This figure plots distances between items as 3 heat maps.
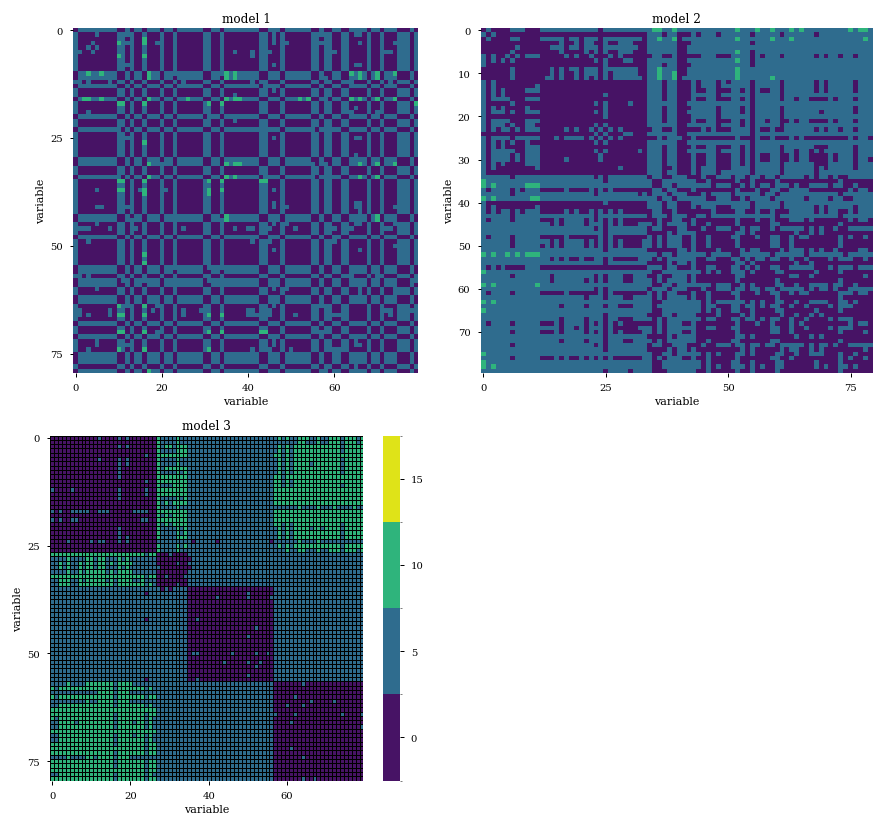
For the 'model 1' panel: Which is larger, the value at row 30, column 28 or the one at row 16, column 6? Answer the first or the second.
the second
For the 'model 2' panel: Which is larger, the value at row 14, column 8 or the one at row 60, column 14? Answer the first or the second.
the second
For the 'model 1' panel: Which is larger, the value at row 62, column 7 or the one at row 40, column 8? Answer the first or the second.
the first
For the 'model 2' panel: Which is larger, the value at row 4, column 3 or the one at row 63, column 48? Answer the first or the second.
the second
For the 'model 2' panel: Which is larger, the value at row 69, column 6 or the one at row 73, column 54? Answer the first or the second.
the first
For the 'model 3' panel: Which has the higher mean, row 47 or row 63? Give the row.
63
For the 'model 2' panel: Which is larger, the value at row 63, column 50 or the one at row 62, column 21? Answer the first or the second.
the first
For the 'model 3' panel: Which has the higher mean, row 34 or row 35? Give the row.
34
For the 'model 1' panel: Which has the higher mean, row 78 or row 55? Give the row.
55
